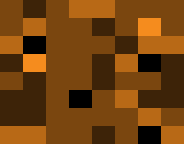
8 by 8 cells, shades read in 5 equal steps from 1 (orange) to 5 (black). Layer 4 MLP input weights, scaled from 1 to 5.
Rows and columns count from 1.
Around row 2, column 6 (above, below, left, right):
3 4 4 1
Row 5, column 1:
3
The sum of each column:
25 26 24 25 27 23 25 25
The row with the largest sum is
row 6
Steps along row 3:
up down same same up down same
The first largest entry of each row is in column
2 5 2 7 2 4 1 7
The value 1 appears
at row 2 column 7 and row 4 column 2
